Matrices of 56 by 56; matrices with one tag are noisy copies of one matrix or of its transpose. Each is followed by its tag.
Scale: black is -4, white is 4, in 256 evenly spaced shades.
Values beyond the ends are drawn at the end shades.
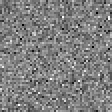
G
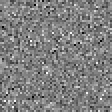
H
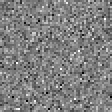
G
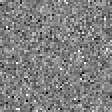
G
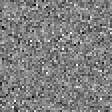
H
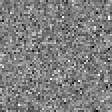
G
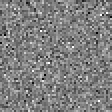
H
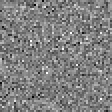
H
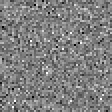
H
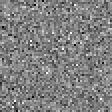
H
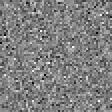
H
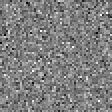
H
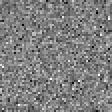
G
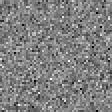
G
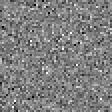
H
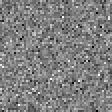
G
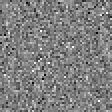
H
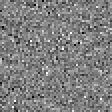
H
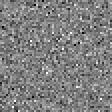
H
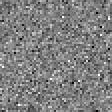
G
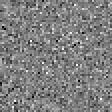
H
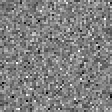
G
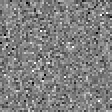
H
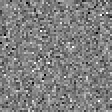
H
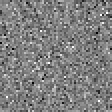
H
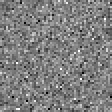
G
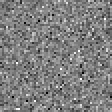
G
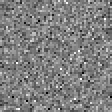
G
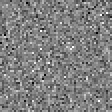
H
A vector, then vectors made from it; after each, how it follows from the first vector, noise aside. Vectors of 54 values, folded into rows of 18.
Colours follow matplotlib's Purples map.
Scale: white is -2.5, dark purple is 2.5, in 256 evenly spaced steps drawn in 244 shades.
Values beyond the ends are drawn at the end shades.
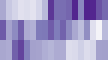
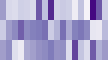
sign-scrambled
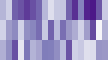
sign-scrambled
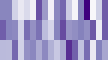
sign-scrambled
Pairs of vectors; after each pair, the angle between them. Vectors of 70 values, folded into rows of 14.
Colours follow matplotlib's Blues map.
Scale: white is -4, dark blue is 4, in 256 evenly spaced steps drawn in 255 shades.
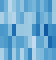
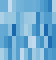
nearly parallel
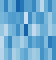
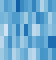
nearly parallel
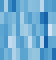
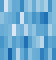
partly aligned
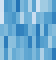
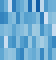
partly opposed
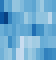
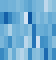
partly aligned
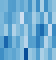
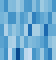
orthogonal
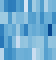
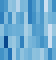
orthogonal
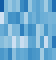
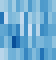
partly opposed
